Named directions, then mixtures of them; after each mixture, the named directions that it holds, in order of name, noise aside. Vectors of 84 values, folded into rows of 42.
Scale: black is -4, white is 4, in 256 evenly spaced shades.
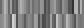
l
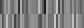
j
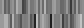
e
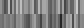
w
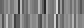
j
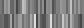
e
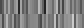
j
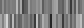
e, j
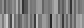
e, j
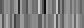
j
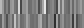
j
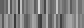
j, w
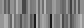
e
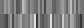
e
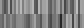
w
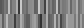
j, w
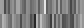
e, j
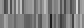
e, w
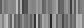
e, j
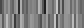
j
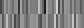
j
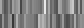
j, l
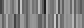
j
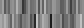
e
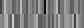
j, l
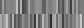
e, j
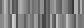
l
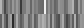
j, l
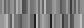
e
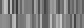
l, w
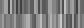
w
